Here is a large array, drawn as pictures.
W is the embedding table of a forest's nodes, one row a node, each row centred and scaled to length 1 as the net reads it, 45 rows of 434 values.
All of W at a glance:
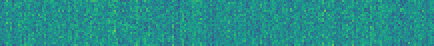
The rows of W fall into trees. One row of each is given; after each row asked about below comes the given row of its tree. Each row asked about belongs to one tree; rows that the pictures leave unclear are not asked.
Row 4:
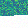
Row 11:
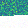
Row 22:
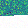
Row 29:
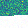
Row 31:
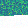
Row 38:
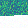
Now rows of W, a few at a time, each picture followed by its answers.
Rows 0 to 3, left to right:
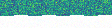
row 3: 31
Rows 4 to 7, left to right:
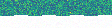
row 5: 22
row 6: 38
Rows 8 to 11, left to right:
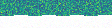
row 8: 11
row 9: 38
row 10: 11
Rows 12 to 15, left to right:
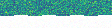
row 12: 4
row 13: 22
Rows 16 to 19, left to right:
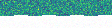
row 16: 29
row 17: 38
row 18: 4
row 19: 4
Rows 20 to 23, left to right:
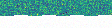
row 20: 4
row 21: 31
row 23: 22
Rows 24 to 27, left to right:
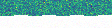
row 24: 29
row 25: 31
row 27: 29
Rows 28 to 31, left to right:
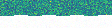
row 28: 22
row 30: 22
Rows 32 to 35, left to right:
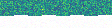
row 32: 4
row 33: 11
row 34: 31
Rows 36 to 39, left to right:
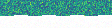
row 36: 31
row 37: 38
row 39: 4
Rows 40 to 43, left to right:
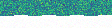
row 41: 38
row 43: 4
